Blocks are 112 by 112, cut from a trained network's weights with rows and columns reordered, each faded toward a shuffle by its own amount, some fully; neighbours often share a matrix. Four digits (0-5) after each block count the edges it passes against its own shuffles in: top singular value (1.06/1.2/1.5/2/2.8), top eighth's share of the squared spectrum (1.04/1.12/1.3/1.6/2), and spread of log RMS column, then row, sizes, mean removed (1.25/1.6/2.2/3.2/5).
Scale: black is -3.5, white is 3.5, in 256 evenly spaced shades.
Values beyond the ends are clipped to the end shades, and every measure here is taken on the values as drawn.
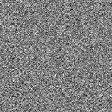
4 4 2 1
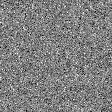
0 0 0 0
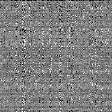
3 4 4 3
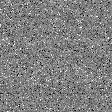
0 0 0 0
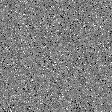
0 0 0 0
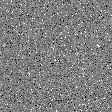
0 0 0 0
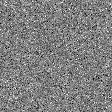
0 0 0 0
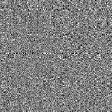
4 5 3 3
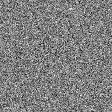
1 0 0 0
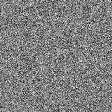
3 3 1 1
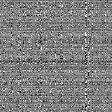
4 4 4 2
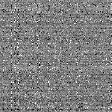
3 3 3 2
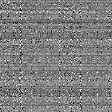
4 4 4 3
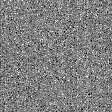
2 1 0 0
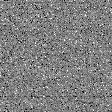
1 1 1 0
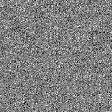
3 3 2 2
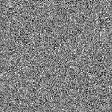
3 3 2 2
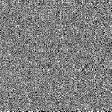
3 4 2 2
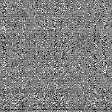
3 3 3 2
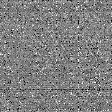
3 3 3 1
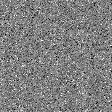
1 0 0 0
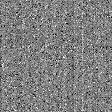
2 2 0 1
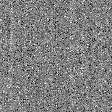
2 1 0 1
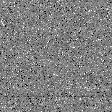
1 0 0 0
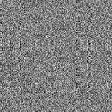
4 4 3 2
